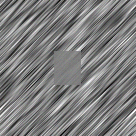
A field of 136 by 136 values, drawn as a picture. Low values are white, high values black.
In the centre lies a patch that is calmer than the rest. The centre is the calmest part. The grain runs diagonally up to the right. No row or column stands out. There is no overall slope.
